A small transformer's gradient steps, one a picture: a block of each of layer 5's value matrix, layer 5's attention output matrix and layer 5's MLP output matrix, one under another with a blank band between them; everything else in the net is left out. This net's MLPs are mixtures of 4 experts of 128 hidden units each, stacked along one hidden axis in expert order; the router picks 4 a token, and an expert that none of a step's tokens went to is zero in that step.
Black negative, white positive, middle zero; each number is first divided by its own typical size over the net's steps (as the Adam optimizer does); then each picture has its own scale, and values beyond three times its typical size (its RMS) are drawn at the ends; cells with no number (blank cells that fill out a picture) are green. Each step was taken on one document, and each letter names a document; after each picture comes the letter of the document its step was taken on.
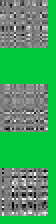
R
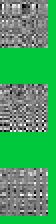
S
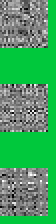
S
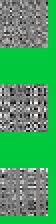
S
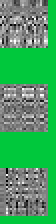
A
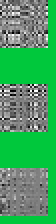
S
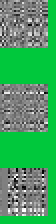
A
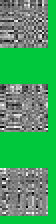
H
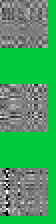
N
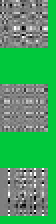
R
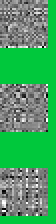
H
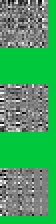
H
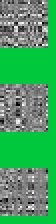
H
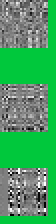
A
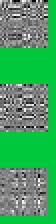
A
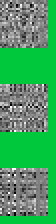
S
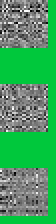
H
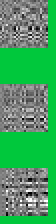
A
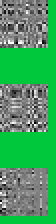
N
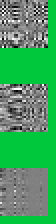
N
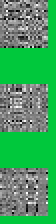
S
